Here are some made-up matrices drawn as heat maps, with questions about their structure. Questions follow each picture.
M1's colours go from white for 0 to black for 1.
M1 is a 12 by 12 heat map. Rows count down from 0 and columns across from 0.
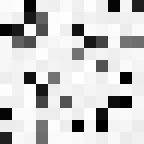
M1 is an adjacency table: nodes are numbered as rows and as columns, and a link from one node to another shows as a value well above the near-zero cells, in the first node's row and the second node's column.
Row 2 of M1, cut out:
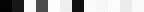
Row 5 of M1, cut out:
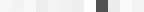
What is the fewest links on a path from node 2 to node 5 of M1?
3
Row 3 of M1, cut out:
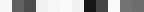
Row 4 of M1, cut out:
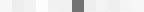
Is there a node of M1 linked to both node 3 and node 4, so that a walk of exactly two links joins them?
no
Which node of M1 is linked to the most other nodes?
node 3
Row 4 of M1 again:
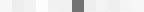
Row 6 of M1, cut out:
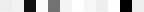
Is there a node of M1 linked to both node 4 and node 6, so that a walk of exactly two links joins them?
no
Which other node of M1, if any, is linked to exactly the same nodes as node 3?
none
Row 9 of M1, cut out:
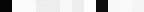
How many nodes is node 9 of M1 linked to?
2
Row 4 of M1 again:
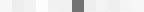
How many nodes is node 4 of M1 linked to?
1
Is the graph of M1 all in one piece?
yes
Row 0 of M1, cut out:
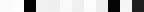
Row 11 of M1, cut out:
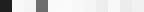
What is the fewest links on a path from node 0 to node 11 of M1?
1
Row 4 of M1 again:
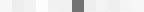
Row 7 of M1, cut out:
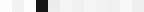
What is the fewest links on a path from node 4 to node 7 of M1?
4
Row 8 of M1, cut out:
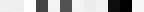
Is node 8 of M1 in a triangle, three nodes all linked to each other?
yes
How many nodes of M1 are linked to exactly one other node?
3
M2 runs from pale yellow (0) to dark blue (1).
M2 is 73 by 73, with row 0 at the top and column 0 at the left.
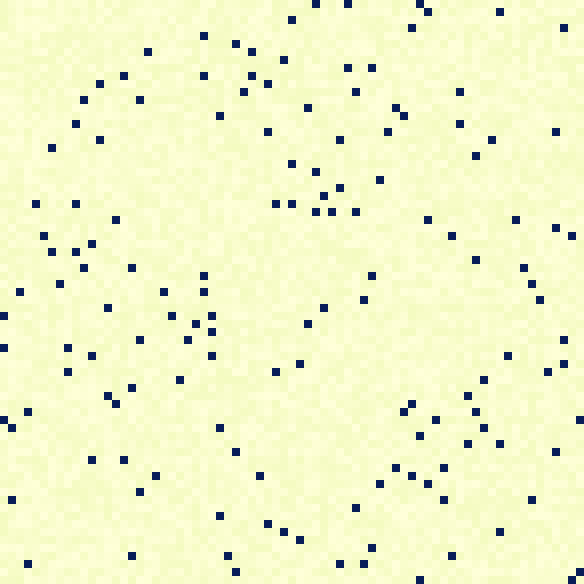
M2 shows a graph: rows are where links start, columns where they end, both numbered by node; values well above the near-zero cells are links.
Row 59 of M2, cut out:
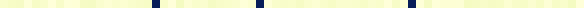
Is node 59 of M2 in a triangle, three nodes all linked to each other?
no
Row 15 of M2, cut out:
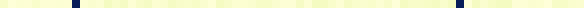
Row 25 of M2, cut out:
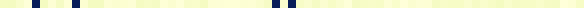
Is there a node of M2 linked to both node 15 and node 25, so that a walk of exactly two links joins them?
yes
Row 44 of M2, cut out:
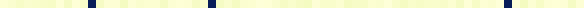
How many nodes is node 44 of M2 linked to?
3
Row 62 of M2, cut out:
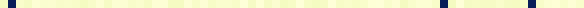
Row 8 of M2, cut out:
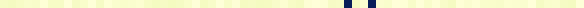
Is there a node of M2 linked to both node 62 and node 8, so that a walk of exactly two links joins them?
no
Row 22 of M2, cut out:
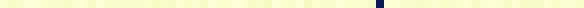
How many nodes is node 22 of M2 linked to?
1
